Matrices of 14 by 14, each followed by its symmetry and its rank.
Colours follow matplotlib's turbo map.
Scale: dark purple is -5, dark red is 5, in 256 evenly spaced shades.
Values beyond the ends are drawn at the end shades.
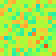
symmetric, full rank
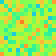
symmetric, full rank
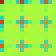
symmetric, rank one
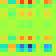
neither, rank one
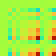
symmetric, rank one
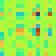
neither, rank two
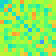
symmetric, full rank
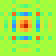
symmetric, rank one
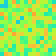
symmetric, full rank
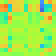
neither, rank two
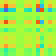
neither, rank one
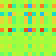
neither, rank one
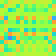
neither, rank two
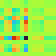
neither, rank one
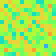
symmetric, full rank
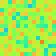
symmetric, full rank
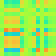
neither, rank one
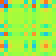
symmetric, rank one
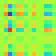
neither, rank one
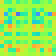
neither, rank two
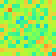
symmetric, full rank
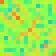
symmetric, full rank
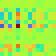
neither, rank two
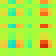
neither, rank one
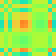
symmetric, rank one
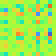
neither, rank two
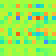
neither, rank two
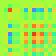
symmetric, rank one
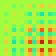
symmetric, rank one
